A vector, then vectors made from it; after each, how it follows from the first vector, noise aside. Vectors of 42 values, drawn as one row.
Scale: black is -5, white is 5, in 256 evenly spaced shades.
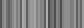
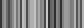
scaled up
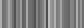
negated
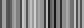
scaled up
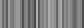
reversed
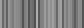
reversed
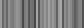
reversed
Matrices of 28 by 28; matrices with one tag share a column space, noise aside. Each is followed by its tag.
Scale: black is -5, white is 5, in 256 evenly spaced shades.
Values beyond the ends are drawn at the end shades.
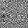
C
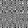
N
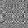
C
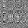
C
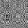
C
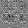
C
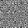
N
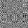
C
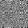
N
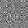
C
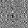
C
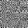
N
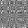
N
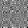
N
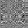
C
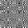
N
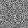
C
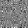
N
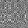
C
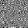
N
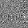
C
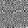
N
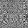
C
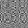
C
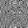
N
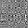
C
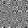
N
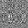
C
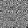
N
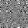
N
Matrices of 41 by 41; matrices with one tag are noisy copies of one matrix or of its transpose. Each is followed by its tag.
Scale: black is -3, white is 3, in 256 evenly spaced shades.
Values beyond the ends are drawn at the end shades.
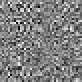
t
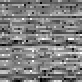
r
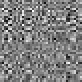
t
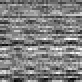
r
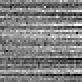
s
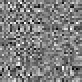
t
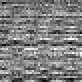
r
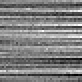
s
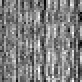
r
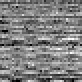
r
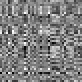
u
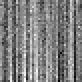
s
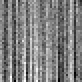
s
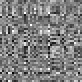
u
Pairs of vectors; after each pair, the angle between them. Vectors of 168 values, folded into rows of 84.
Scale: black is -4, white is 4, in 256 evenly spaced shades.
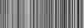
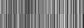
nearly opposite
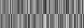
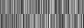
partly aligned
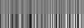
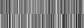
partly opposed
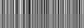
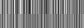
nearly parallel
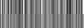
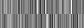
orthogonal
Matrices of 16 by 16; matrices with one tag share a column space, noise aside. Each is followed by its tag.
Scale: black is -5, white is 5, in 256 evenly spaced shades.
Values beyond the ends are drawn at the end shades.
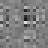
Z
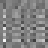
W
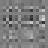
Z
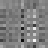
W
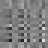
W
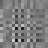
W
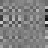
Z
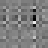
Z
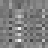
W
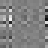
Z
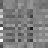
W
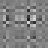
Z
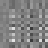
W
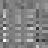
W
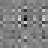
Z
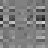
Z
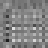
W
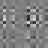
Z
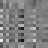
W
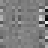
Z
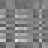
W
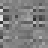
Z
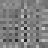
W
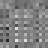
W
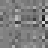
Z
